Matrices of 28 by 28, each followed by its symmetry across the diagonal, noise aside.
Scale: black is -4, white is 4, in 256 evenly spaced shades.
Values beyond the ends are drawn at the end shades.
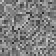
symmetric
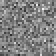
neither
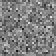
antisymmetric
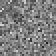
symmetric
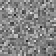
symmetric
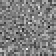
antisymmetric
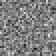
antisymmetric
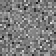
symmetric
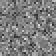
symmetric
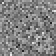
symmetric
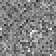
symmetric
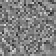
antisymmetric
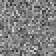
neither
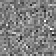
neither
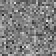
antisymmetric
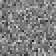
neither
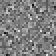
symmetric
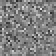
antisymmetric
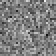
neither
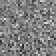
antisymmetric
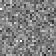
neither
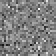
neither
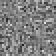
antisymmetric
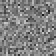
neither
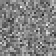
neither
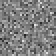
antisymmetric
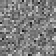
symmetric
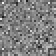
symmetric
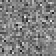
antisymmetric
